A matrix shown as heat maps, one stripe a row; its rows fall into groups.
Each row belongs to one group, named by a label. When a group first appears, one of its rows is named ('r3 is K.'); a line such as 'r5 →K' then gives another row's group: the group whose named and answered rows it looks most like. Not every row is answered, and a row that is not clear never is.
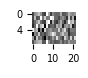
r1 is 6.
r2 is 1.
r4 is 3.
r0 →1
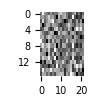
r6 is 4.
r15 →3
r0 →4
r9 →1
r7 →3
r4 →1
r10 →3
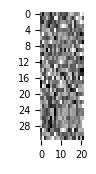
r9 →3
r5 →4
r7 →6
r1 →1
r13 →1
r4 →1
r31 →6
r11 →4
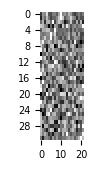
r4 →1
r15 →3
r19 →3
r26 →3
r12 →1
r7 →4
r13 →6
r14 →4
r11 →3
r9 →3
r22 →3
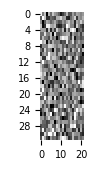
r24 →1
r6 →4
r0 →3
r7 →3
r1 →4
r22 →4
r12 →4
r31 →4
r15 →3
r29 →6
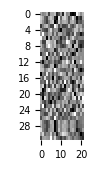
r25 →3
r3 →1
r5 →4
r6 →3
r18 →6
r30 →4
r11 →3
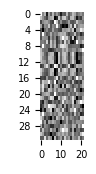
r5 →4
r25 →4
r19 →4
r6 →4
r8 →4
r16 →1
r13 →1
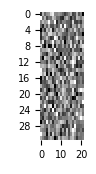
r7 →6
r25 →1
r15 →3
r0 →6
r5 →6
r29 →3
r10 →3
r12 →3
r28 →4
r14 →3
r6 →1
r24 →6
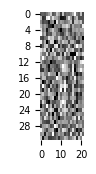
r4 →3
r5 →3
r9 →3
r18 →4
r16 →4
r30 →6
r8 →1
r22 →4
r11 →4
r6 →6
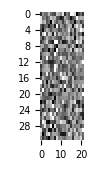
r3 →1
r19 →6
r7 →1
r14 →1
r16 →4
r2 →3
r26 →6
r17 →3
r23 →6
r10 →1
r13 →1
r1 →3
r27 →4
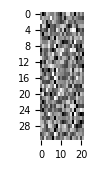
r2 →3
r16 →1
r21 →1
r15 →6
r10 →6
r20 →6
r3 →4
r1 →6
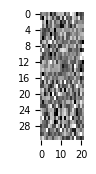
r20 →6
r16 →4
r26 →6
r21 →1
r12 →6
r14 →4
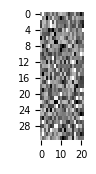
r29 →6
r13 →1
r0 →4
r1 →3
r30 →4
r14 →3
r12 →3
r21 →1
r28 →1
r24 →3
